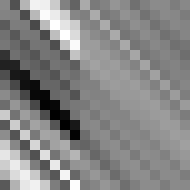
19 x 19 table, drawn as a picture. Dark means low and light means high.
Ninth with the lowest average: middle left. Average level on the scale: 50%. Mirror symmetry: none. Histogram: heavy tails on both sides. Grain: diagonal, down to the right. Slope: none. Odd rows or columns: none. Seam: vertical, 40% of the way across, the right part calmer.
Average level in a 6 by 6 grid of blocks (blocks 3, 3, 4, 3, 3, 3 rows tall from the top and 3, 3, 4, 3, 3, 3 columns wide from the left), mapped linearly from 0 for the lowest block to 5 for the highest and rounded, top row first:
253222
124322
002332
301233
332223
533222
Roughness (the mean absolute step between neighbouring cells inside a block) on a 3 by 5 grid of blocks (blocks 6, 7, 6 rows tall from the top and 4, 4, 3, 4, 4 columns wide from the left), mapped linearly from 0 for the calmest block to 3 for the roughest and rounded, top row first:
12110 / 21000 / 23000
